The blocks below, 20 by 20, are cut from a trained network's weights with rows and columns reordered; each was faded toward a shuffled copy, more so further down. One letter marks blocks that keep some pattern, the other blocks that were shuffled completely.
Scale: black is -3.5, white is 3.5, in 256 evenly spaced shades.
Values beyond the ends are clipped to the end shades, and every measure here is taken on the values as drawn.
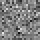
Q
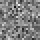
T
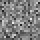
T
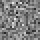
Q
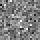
T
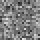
Q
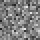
T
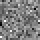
T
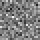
T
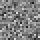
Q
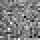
Q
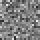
T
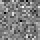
Q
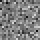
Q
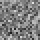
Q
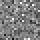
T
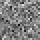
T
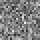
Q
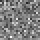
Q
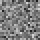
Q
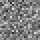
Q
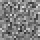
T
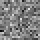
Q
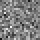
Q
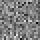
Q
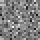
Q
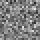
T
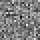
T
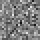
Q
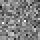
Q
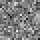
T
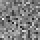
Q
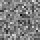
T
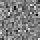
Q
